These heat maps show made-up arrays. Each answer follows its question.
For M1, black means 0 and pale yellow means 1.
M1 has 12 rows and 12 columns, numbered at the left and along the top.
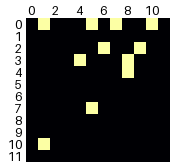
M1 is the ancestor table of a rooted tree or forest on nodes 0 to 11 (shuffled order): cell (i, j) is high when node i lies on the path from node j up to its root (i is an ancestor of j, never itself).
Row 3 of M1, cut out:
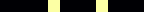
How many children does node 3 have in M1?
1
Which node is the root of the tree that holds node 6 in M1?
2
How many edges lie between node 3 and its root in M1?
0
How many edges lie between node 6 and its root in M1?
1
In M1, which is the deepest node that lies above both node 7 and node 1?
0
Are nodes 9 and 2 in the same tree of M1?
yes
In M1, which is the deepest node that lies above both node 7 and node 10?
0
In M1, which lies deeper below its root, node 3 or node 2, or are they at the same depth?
the same depth
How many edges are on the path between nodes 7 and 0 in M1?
1
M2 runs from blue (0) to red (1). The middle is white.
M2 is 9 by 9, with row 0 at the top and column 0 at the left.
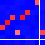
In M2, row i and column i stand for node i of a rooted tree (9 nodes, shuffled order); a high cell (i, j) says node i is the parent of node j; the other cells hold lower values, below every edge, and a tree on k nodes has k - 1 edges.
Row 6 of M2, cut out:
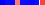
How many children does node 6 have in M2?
2
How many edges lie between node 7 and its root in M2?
5
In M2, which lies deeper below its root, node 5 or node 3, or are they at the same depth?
node 5
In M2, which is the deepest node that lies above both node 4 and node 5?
3
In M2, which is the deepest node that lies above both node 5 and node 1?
3
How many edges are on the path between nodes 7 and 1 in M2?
6
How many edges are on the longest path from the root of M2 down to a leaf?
5
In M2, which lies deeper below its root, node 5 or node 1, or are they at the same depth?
the same depth
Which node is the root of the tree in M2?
6
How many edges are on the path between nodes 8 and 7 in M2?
6
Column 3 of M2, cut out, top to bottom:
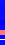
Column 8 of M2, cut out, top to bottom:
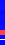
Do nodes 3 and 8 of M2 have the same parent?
yes
